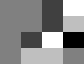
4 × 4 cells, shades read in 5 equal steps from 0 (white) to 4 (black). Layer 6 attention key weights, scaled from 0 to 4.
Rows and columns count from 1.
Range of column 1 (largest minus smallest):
0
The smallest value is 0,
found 2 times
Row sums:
7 8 9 6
